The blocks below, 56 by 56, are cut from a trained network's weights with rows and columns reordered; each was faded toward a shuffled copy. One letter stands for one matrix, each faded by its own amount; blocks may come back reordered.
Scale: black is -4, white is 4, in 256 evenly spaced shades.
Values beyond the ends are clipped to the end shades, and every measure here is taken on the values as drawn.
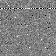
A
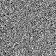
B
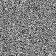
B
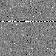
A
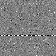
A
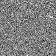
B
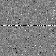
A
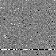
A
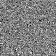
B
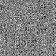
A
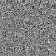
A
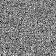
B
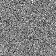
B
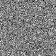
B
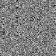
A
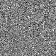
B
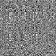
A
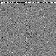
A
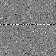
A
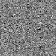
A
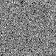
B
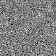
B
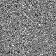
B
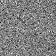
B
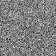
B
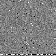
A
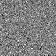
B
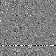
A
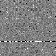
A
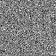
B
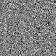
B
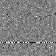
A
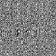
A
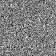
B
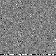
A
